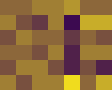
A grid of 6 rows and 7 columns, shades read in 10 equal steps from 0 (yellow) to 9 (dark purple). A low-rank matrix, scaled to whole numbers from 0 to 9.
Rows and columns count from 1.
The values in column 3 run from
4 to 7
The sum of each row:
31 34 38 36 42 25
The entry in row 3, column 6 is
5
